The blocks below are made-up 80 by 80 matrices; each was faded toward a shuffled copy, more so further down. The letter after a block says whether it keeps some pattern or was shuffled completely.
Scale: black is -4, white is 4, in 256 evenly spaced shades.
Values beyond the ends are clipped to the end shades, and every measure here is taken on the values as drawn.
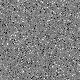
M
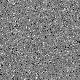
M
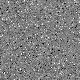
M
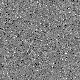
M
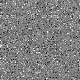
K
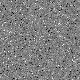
M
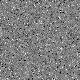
M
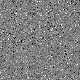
K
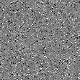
K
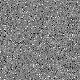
K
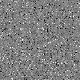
K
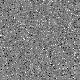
K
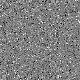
K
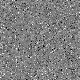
K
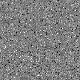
K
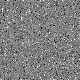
M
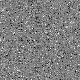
K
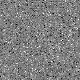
K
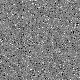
M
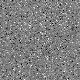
K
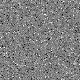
K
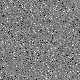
K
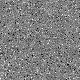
M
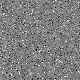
K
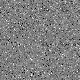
K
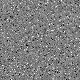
M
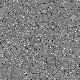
M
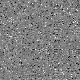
K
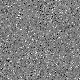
K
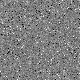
M
